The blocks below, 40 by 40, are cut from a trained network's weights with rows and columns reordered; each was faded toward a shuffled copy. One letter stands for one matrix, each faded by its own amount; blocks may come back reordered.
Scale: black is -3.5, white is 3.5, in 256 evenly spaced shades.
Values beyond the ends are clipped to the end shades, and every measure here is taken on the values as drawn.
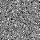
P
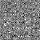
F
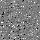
P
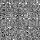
F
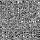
F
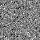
P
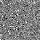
P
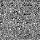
F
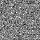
P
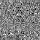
F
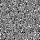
P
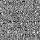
F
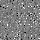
P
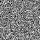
P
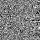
P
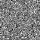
P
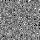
F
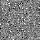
P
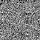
P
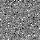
P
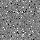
P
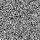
P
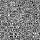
F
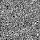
P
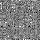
F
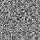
F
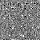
F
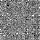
F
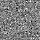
P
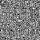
F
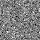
P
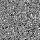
P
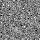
P
